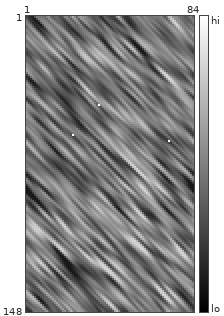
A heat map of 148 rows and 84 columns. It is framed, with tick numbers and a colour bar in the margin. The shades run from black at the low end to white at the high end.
No overall slope runs across the table. The values follow a bell shape. Three lone cells stand out, each far higher than its neighbours. Streaks slant down to the right.
